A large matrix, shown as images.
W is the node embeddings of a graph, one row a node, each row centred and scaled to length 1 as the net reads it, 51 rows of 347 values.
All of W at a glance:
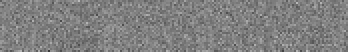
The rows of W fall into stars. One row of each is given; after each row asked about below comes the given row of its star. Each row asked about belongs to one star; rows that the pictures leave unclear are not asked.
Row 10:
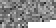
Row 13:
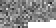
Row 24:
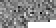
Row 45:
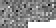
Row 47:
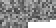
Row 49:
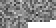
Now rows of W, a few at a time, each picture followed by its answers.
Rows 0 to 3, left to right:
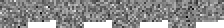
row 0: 24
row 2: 49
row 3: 10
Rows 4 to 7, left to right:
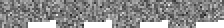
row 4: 47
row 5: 10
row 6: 45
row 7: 49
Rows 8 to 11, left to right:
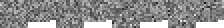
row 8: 49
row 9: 47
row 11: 13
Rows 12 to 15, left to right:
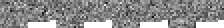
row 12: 45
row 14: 10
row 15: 47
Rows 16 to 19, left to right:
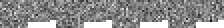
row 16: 49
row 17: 49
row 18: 49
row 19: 24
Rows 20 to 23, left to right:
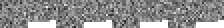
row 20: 24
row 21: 13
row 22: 24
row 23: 49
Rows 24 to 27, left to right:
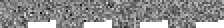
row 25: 45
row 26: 47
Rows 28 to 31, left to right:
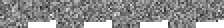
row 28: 13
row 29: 49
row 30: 47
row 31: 47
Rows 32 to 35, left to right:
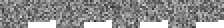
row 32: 10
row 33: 45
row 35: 13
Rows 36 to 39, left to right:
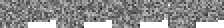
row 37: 13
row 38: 10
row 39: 49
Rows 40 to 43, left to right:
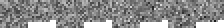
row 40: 10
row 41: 13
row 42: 13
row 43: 10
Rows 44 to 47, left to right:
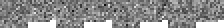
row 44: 45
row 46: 45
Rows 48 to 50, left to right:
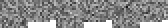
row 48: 24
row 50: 10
